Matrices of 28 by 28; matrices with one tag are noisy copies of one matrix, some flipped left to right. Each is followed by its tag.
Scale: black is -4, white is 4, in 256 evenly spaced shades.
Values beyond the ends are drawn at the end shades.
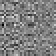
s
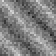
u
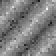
u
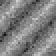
u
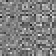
s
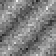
u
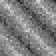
u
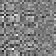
s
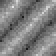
u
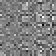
s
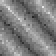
u
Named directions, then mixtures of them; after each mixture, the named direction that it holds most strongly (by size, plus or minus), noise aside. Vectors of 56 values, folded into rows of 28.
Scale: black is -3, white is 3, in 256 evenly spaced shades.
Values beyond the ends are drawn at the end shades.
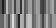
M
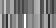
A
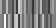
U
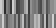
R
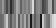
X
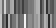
A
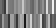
A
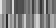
A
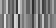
U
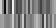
R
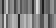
M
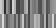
R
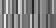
U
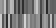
A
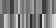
X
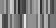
A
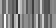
U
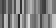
M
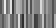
R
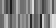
X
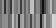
X
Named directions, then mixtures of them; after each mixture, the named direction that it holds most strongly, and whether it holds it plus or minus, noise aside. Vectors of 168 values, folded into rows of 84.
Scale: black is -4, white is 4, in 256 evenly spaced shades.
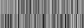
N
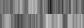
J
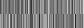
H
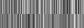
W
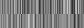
W, minus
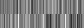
N, minus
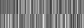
N, minus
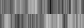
J, plus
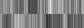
J, minus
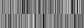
W, minus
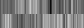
J, plus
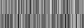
N, plus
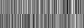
W, plus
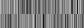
N, plus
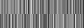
H, minus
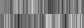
J, plus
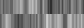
J, plus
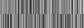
N, plus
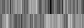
J, plus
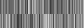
H, plus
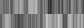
J, plus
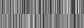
W, minus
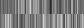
N, minus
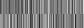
H, plus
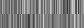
W, plus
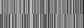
H, minus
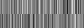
W, plus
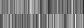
H, minus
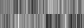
J, minus
